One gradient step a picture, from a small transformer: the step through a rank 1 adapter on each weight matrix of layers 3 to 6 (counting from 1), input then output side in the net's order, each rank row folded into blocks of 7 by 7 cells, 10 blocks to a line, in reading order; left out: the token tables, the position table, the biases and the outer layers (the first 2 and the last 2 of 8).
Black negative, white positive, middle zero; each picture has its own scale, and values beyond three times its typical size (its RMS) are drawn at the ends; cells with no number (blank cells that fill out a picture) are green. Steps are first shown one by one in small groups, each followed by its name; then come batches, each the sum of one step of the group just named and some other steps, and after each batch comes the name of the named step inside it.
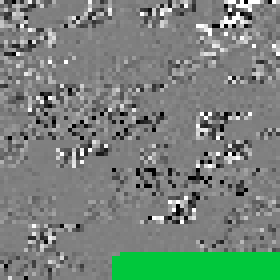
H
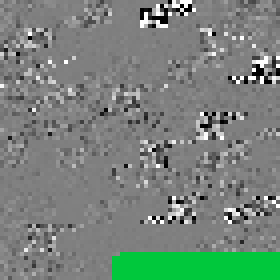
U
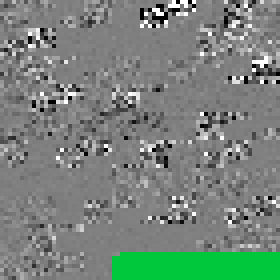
U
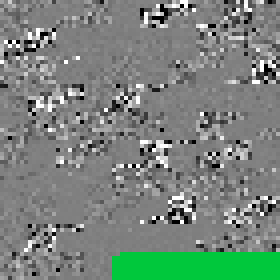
U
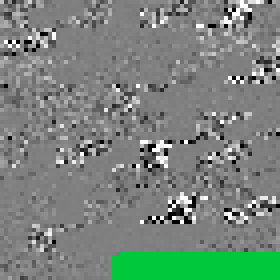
H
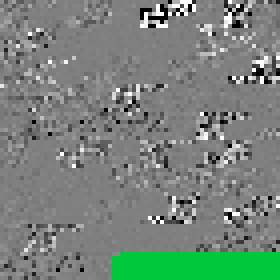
U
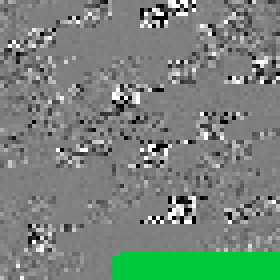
U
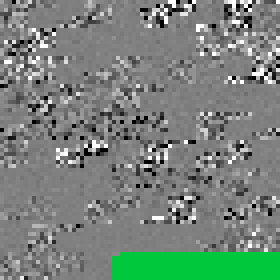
H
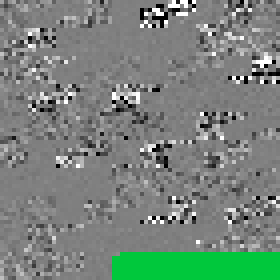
U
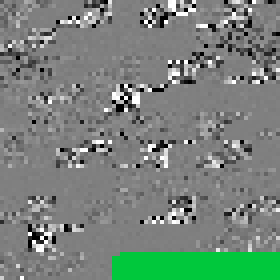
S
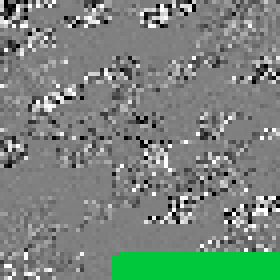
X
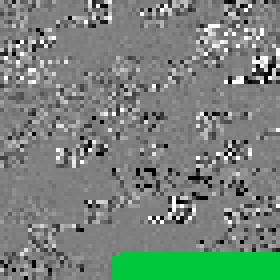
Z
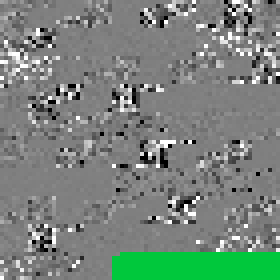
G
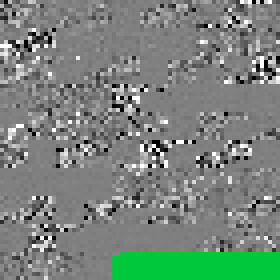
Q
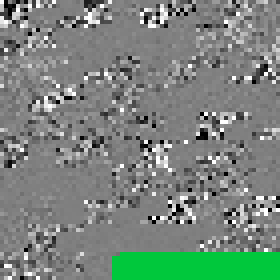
X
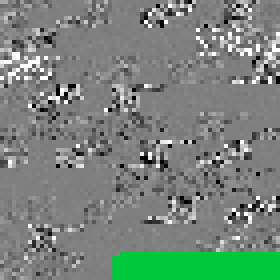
G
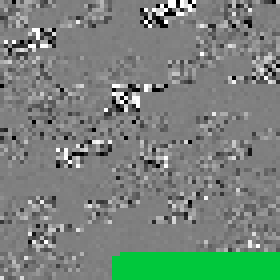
S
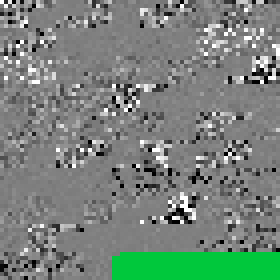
Z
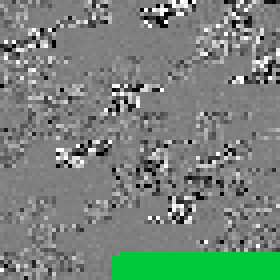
Z
